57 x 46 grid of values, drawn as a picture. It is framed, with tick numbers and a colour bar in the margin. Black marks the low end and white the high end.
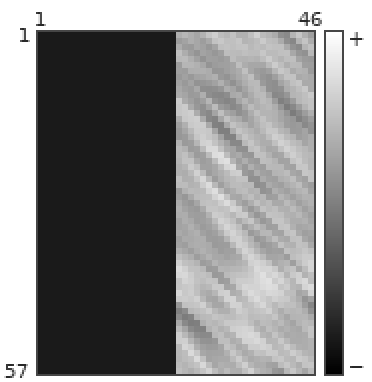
The table splits into one row of 2 panels. Panel 1,1: very low, flat. Panel 1,2: high, slanting down to the right.
